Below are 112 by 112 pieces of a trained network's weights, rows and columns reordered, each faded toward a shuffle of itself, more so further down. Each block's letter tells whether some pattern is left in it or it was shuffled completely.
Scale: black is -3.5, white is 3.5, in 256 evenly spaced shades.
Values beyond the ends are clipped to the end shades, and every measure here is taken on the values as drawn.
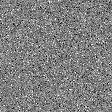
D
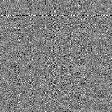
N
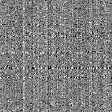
N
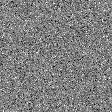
D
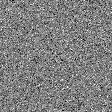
D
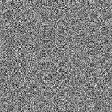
N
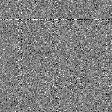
N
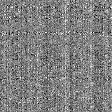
N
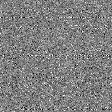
N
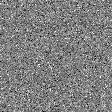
D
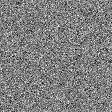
D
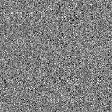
N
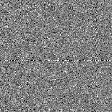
N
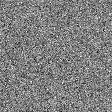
D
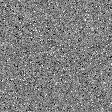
D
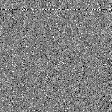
N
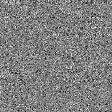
N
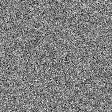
D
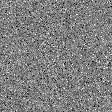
D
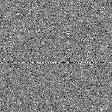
N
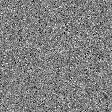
D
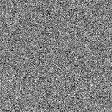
N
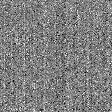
N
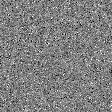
D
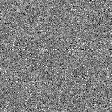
N
